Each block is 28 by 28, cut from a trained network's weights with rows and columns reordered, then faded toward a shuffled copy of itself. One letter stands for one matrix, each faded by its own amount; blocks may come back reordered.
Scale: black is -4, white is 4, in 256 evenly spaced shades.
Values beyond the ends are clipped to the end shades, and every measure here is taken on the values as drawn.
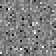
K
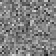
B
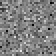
K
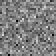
K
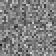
B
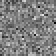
B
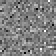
K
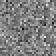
B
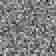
B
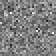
B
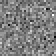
K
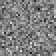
B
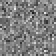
B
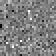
K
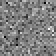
K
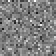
K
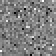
K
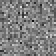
B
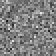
B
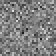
B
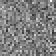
B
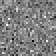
K
